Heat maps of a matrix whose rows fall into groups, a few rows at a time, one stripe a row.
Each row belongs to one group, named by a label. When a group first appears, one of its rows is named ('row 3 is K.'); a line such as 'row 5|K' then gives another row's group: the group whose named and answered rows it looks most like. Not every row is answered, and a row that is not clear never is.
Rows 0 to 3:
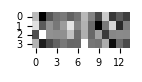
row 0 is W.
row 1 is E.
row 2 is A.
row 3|W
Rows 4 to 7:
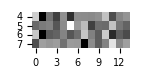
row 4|W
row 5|E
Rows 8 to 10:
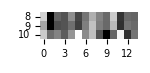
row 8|W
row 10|E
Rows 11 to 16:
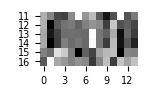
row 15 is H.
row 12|W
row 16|A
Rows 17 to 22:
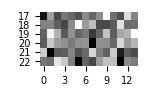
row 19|A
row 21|W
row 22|H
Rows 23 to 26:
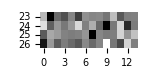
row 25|A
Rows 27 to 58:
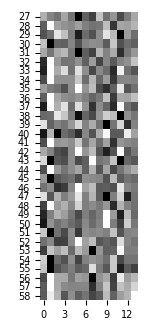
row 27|H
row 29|H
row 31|H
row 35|E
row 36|A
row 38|H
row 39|E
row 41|A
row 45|W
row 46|E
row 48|A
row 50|H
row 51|W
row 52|E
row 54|W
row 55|W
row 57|A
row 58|A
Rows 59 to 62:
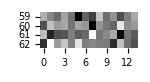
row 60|A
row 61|W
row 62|A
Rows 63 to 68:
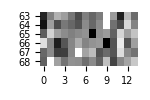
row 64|H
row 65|A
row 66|E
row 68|A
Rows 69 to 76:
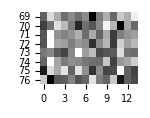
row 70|H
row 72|A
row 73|E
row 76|W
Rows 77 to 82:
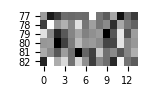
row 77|W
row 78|A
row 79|E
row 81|H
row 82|A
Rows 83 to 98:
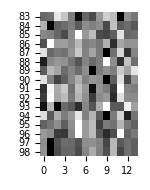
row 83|H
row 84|W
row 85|E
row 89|A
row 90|E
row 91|A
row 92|A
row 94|E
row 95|E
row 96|E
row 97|W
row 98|W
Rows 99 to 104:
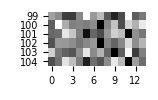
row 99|E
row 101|H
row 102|A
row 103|E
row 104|H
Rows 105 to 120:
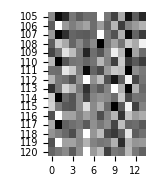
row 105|W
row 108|A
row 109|H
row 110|W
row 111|H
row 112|E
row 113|H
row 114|W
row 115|E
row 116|A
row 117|W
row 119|A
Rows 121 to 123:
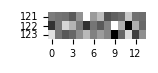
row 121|E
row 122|H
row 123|E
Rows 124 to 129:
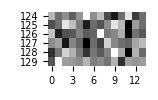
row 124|E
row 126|W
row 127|H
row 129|A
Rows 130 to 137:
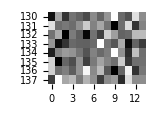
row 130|H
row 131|E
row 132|H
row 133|W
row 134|H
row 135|W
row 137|A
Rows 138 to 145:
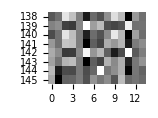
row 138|H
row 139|E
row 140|H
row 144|W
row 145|W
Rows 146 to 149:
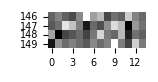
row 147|H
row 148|W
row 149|H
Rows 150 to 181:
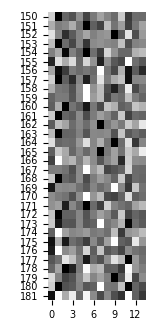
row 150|W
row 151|H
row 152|E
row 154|H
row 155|A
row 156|W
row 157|W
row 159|E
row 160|H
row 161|W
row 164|E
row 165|A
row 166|A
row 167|E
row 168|W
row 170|E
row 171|H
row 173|W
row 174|A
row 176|A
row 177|H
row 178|E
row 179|E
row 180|W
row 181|A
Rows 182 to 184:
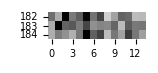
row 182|H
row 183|W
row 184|H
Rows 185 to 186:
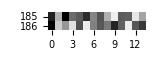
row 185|H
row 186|A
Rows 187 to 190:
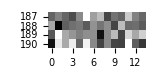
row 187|E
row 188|W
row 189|A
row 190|A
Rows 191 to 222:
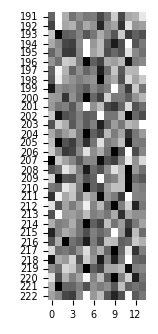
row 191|A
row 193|W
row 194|E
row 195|E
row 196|H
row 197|A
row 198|A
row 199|H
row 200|H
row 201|E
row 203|A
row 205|W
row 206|E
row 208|H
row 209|W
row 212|E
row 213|A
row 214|H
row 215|H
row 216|H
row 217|E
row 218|A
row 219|H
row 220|E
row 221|W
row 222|E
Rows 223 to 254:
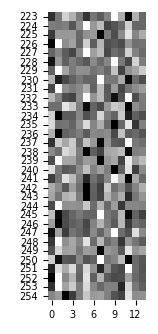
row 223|H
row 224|E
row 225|A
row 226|A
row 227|E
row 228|H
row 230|W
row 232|E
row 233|H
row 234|W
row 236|W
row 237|A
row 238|H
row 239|A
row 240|E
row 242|H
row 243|H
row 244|A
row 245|W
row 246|W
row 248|A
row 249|A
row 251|A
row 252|A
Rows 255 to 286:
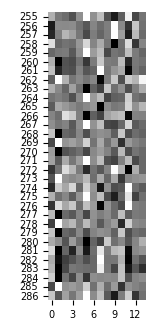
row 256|H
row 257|H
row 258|E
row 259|E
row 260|W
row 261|W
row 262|A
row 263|H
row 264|E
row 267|E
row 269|A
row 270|W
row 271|E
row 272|H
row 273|A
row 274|A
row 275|E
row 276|A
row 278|A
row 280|H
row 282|W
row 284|W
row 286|E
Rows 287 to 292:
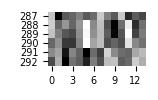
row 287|W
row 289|E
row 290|E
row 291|H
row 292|H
